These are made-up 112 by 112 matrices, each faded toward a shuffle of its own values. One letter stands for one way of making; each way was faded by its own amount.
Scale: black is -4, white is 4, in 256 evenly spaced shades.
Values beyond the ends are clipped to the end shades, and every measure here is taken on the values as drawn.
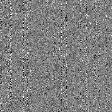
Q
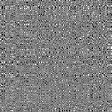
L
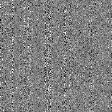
Q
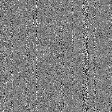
Q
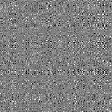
L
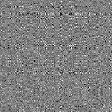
L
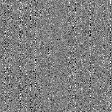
Q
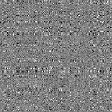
L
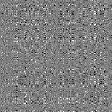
L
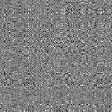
L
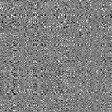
L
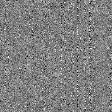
Q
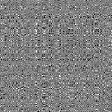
L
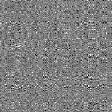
L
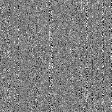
Q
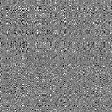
L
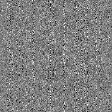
Q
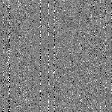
Q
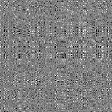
L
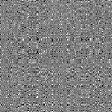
L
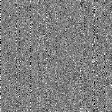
Q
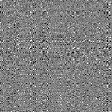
L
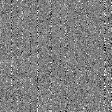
Q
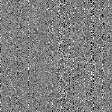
Q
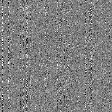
Q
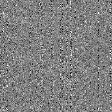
Q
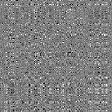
L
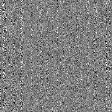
Q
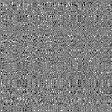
L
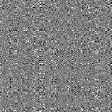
L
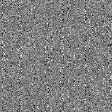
Q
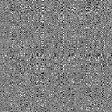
L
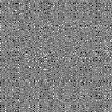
L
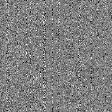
Q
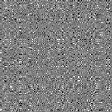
L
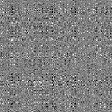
L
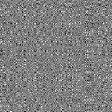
L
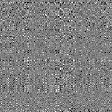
L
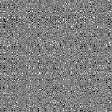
L
